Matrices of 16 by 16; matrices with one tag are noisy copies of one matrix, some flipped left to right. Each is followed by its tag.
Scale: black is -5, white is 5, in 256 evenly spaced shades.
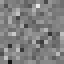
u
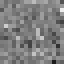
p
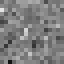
p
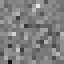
u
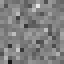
u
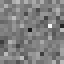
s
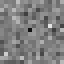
s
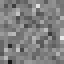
u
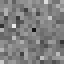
s
